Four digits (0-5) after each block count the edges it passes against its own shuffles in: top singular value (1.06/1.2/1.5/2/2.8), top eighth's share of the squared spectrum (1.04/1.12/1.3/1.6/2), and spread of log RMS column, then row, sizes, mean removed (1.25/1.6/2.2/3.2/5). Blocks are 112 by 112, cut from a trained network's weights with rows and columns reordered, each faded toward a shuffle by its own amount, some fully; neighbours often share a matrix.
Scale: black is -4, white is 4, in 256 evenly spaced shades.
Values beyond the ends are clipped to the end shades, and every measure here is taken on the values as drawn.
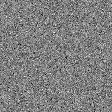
2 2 0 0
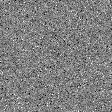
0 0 0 0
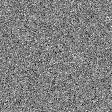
0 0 0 0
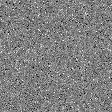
0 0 0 0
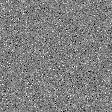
0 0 0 0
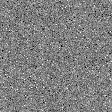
0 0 0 0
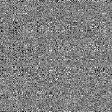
3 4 3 3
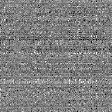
4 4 3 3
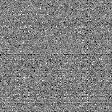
3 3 2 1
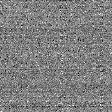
3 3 2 1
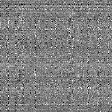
3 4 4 2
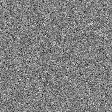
1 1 0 0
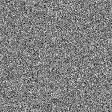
2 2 0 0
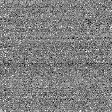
3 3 2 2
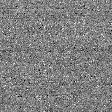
2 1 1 1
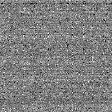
3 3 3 2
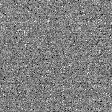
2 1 1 0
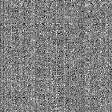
3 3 2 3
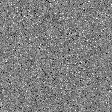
0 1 0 0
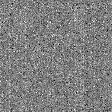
2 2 0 1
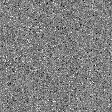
1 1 0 1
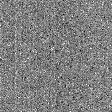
2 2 0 0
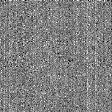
3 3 2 2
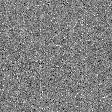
1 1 0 0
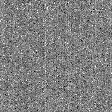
2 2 0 0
